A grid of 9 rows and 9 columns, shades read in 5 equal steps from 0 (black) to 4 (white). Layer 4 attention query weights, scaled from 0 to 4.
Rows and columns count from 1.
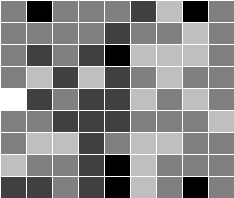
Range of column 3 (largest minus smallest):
2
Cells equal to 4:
1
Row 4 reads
2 3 1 3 1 2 3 2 2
